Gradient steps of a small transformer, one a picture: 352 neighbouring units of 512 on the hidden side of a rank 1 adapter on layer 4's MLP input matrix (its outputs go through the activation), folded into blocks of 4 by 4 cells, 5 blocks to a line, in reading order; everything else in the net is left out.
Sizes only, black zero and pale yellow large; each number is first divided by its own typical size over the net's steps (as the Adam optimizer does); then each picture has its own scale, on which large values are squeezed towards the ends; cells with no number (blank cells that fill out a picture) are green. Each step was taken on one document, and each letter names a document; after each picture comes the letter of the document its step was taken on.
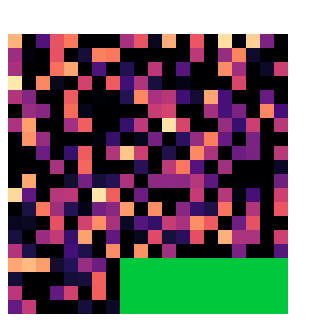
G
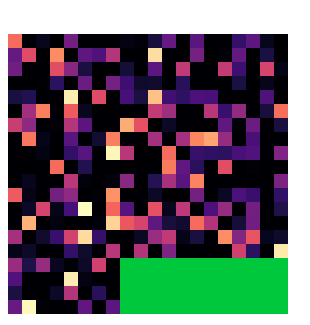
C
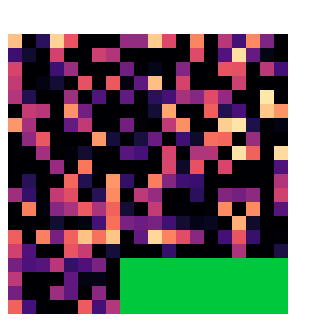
G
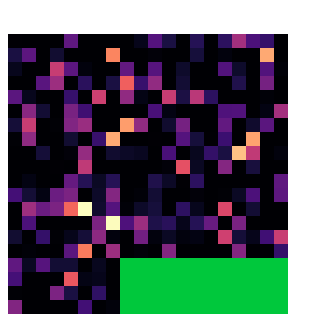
C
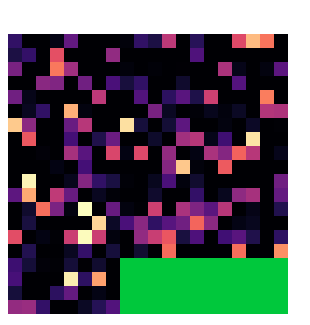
C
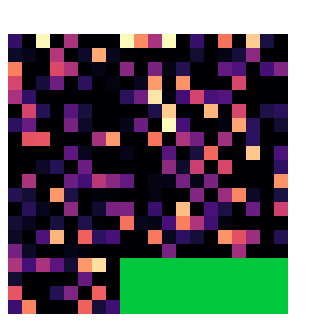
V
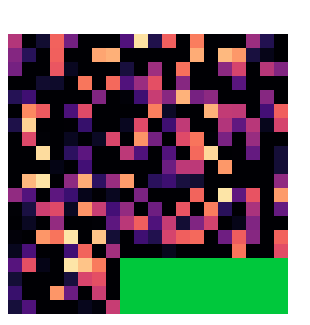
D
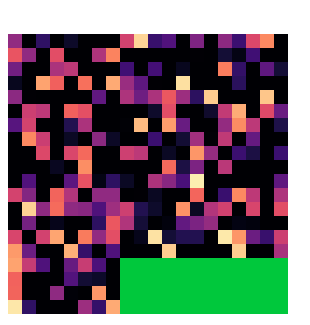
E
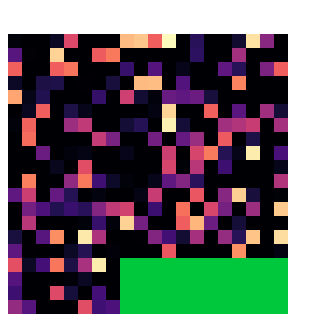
V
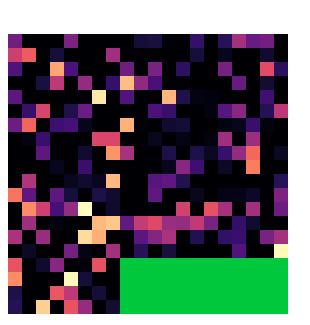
C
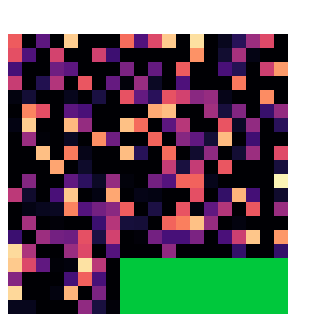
G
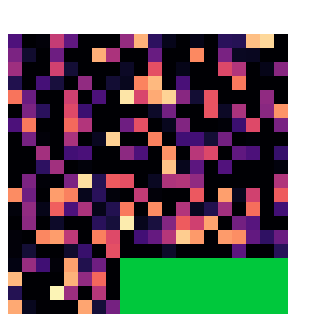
D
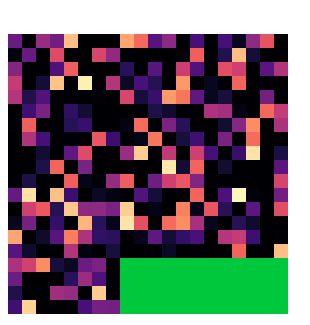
E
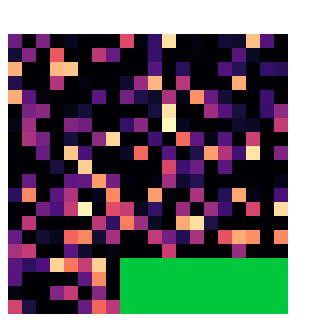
V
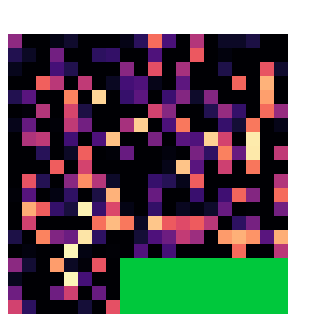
C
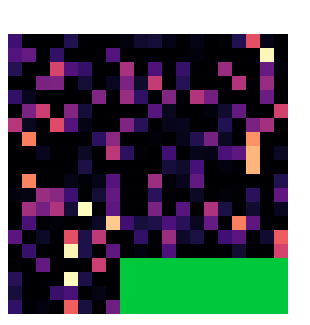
C
